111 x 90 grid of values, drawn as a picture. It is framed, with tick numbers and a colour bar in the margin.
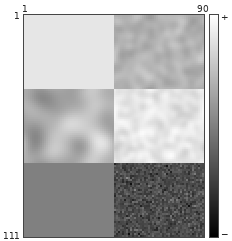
It is made of 3 by 2 panels. Panel 1,1: very high, flat. Panel 1,2: high, blotchy, faint in contrast. Panel 2,1: high, smooth. Panel 2,2: very high, blotchy, faint in contrast. Panel 3,1: middling, flat. Panel 3,2: low, fine-grained.
